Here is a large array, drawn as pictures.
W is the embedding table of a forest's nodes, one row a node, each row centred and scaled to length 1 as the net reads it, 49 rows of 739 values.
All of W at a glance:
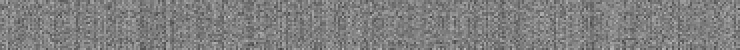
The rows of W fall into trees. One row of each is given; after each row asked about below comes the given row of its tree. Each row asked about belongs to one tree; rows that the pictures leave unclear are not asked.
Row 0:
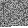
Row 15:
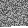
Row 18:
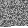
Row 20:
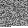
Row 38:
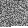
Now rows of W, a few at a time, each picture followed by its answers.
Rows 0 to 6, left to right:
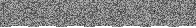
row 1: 15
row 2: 0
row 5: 18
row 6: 18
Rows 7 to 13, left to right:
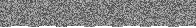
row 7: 18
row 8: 18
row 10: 0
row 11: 38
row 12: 15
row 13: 15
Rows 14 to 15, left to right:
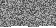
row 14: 18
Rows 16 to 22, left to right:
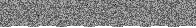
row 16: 0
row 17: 0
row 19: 18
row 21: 18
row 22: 0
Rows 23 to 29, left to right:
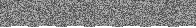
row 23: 38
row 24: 18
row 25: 20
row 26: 0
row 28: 18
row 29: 15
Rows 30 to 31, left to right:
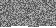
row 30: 0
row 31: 38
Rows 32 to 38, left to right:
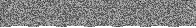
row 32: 0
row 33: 15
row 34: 20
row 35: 18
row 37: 0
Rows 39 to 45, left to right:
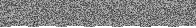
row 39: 15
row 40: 20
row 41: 20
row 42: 0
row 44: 0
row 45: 18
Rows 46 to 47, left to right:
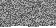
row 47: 15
